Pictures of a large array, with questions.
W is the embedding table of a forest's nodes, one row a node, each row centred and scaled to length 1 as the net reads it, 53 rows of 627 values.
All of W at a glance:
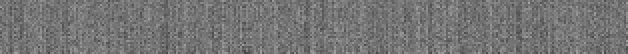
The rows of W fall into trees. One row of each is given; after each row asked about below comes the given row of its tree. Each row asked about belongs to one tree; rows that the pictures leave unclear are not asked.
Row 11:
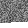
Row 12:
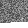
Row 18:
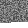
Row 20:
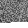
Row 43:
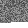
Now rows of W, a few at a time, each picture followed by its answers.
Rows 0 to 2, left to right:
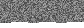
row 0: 11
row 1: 18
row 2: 12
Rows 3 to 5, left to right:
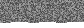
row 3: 20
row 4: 11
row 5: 18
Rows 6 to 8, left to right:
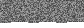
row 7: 11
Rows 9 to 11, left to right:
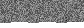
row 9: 12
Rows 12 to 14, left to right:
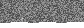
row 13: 11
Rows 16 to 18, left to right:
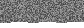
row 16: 20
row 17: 12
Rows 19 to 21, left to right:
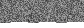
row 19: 12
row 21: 12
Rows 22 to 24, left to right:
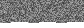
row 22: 20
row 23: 11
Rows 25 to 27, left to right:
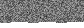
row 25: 43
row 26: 12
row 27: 11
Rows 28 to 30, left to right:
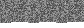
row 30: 11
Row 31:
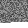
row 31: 20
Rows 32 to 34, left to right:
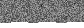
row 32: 12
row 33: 12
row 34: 43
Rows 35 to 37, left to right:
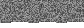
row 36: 12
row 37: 12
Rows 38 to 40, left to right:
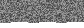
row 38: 20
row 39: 11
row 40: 20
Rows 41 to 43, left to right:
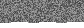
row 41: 18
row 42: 11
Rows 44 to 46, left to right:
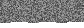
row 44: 12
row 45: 18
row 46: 11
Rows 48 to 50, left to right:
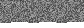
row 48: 12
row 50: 11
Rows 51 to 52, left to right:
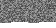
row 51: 11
